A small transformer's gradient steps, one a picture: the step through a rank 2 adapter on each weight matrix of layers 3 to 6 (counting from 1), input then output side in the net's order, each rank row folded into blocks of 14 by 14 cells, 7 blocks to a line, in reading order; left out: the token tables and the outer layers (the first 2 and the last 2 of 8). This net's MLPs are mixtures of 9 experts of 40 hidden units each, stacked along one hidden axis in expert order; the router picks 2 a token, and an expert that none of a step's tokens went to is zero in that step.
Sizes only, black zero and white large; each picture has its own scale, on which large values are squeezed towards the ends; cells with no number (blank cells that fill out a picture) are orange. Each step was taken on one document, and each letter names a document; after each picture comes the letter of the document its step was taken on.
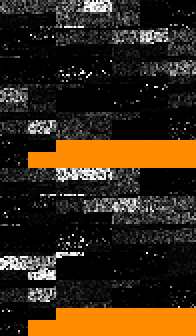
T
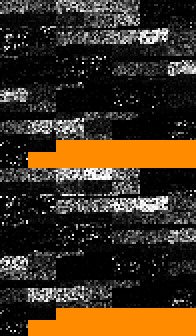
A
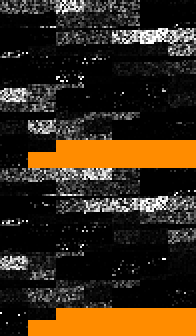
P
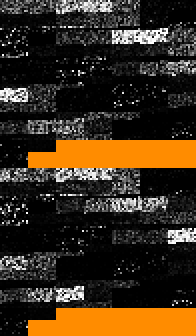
A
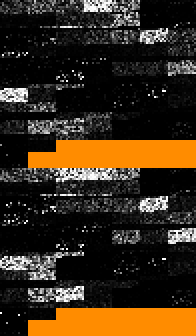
P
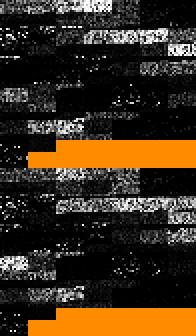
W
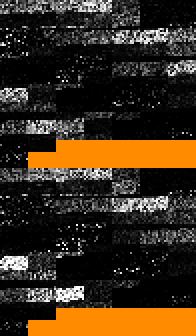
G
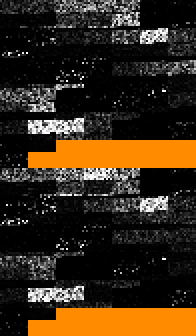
P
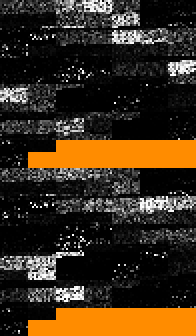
T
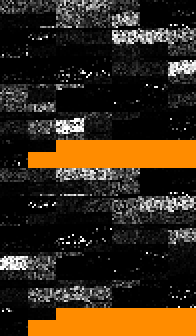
T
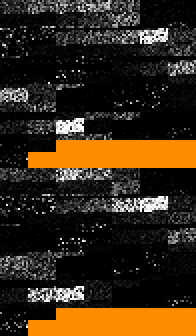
G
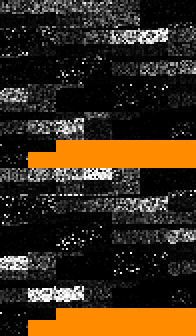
A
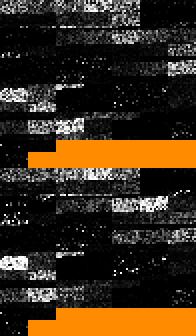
P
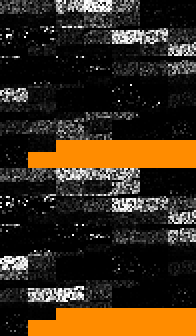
W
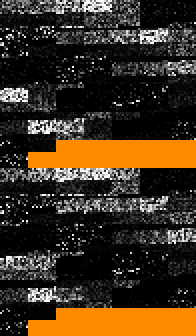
G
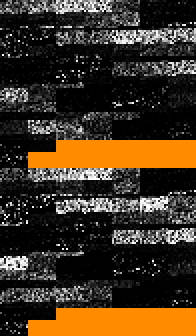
G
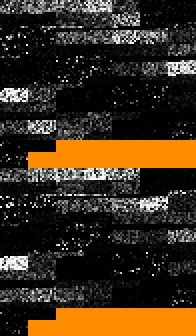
A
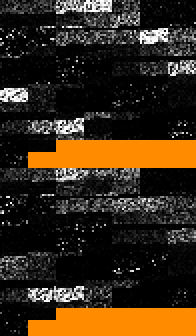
G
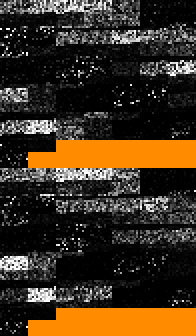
A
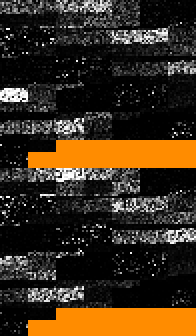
A
